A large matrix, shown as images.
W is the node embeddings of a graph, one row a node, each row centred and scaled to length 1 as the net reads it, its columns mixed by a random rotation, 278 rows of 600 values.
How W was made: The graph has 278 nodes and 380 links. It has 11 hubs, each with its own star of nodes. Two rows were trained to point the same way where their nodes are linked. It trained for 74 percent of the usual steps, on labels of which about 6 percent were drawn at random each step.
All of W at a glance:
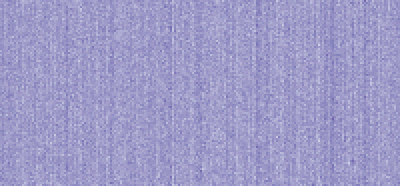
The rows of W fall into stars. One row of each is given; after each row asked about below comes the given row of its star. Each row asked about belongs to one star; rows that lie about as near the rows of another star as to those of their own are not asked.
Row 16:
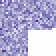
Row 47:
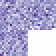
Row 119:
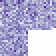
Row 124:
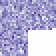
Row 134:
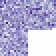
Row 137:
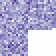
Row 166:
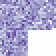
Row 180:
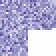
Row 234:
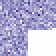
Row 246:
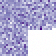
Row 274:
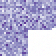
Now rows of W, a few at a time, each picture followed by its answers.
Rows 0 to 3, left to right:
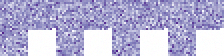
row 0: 134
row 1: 16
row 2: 166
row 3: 137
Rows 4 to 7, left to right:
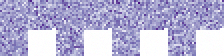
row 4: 137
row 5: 246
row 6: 134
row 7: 16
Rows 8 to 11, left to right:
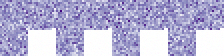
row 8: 119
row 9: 274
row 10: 134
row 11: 119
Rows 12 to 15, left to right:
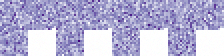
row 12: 16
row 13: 180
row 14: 137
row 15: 274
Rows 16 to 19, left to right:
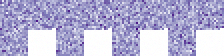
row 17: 16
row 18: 119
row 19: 124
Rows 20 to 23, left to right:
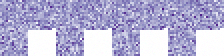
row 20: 47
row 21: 180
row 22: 16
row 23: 134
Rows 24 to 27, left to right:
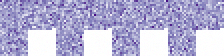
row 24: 166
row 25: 234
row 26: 166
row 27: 134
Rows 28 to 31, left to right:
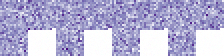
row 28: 124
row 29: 180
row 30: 134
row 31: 234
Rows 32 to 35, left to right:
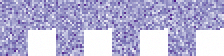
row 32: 246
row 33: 246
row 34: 124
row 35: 234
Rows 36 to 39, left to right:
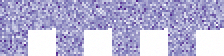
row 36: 274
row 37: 180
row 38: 246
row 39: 47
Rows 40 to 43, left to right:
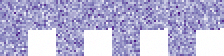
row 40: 246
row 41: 134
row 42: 16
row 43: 134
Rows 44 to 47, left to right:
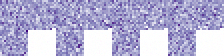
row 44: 124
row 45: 166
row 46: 166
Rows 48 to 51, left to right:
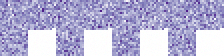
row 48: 274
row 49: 180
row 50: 246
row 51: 124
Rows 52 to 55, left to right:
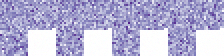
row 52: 246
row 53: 234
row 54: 119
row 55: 134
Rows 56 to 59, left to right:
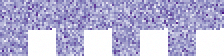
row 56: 137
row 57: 166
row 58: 124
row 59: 234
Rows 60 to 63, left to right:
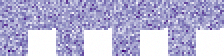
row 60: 180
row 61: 16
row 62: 137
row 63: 119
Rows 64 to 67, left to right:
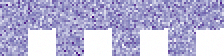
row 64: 119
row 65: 180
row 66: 134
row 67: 119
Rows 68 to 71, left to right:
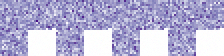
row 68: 16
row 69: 180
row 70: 124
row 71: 134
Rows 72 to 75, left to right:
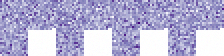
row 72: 119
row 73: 166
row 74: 119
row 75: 274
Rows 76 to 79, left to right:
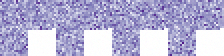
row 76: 47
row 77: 124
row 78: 134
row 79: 47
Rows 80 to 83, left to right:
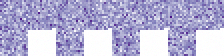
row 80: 274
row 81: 47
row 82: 124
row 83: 124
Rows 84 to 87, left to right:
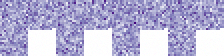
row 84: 119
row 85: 119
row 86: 246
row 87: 47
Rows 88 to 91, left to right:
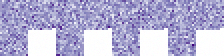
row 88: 47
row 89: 47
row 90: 119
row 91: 274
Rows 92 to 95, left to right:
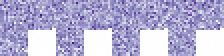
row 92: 134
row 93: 180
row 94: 246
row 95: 166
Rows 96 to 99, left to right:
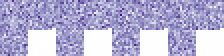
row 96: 274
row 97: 166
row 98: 166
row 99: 124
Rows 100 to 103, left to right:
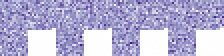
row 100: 180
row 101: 274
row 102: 166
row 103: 274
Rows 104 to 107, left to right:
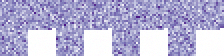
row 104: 234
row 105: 166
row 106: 119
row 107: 47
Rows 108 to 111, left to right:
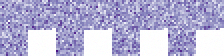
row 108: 234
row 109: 166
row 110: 119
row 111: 180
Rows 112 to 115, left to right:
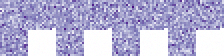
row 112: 274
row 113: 16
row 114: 274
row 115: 124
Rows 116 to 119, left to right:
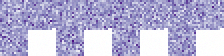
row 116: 134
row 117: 124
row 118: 246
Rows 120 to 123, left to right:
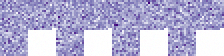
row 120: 234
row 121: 119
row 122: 180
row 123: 180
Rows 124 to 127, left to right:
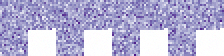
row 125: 134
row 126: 180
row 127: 124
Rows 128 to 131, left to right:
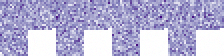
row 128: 124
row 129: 16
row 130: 119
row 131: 137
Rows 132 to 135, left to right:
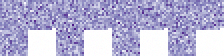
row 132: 137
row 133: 124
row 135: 124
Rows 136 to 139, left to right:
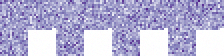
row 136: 180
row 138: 134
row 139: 274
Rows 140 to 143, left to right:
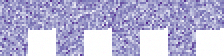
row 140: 234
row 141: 166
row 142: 16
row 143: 124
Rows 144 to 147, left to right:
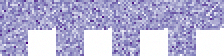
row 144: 16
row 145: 16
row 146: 180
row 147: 137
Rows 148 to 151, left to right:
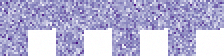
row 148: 134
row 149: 180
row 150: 246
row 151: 246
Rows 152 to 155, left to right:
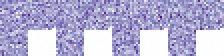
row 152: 16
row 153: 134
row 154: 124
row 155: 124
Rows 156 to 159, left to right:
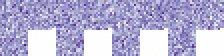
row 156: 274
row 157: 134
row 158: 234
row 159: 246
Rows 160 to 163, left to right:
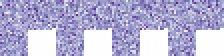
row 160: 47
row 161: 124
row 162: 124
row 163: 234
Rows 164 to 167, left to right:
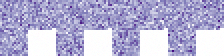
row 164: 47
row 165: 137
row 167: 16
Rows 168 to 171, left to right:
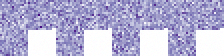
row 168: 234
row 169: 119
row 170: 180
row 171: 137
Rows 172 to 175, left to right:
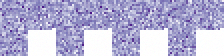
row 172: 47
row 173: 274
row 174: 134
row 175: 246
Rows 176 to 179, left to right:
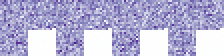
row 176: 166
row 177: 166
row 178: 180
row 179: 180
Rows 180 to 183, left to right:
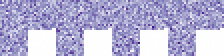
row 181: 274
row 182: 124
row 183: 234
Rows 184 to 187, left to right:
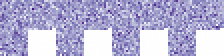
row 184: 246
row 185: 234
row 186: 119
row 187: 47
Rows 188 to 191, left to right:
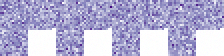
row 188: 246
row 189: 274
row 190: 47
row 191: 124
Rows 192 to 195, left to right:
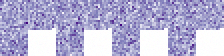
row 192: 137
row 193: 246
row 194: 166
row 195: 274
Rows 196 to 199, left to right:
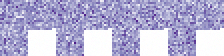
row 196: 234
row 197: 47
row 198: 47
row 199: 137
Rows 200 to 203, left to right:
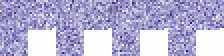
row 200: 246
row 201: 124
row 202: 180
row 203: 47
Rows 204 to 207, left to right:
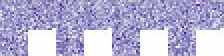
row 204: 124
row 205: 274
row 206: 124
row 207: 246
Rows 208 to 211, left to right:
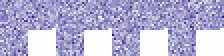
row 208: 47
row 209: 124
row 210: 119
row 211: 274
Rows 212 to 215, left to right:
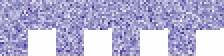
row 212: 119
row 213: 137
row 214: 180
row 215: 124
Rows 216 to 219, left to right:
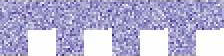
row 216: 137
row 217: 246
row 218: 16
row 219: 47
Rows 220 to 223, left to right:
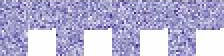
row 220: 246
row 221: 180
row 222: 274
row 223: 180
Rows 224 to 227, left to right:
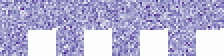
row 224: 166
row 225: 246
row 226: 47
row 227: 134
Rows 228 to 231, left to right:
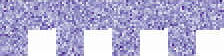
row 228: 47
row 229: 119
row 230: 137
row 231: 124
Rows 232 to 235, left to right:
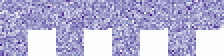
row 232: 234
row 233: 119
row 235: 16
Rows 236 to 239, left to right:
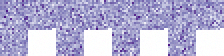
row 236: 180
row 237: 47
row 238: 180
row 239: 246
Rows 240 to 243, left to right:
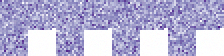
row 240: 246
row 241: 137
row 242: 47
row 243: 16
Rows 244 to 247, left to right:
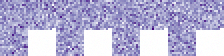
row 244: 246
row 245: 246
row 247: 16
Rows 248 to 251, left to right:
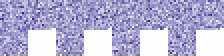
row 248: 274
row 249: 274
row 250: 16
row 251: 166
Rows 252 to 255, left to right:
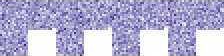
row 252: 234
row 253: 274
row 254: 16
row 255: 134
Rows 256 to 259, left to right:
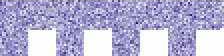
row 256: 119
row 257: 166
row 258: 274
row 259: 180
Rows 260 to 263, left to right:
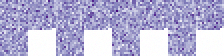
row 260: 47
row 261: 234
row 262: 134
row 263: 137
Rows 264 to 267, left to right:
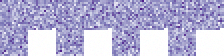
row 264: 166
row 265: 166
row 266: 137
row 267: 134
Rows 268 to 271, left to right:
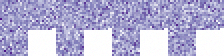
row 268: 16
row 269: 119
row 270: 134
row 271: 166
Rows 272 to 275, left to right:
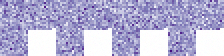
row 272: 124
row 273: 137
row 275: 180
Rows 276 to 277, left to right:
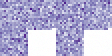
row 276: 274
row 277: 234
